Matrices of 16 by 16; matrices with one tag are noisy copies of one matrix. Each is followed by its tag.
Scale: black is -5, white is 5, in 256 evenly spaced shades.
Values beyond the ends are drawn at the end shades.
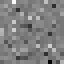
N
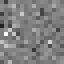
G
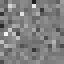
G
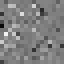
G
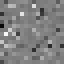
G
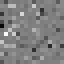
G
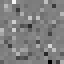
N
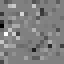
G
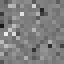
G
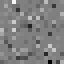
N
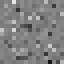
N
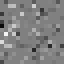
G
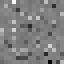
N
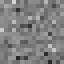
N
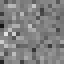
G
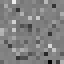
N
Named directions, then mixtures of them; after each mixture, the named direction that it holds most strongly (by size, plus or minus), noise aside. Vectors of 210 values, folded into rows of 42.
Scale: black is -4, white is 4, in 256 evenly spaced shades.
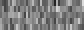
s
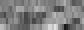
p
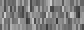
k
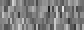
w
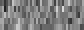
s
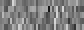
w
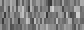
k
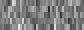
w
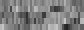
p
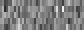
w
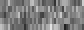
p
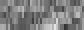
p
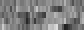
p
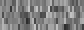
k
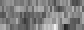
p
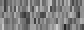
k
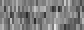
p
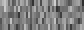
s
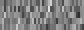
k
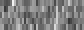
w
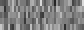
s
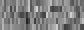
k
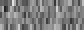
s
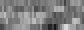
p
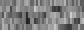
p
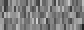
s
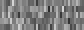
w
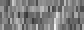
w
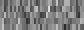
k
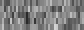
k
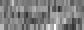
p
